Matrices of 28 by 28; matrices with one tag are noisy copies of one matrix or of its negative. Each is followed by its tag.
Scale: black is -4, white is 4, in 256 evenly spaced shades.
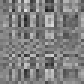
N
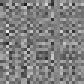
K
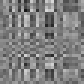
N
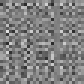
K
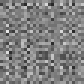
K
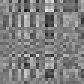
N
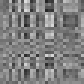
N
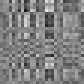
N
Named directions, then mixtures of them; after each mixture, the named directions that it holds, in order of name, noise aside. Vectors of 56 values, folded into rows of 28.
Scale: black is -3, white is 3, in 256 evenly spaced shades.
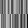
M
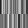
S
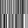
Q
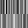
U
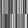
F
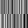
M, Q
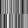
Q, S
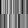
Q, S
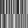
Q, U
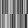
F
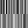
U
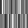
F, S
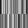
S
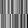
M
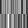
M, S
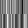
M, Q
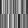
S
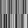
F, Q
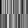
Q, S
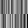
M, U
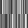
F, S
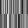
Q, S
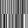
Q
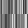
F
